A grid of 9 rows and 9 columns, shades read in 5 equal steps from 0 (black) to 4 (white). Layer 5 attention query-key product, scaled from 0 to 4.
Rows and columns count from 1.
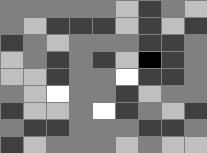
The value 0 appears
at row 4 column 7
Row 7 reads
1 3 3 2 4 1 2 3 1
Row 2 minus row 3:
1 1 -2 -1 -1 1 0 2 -1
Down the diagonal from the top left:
2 3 3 2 2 1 2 1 3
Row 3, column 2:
2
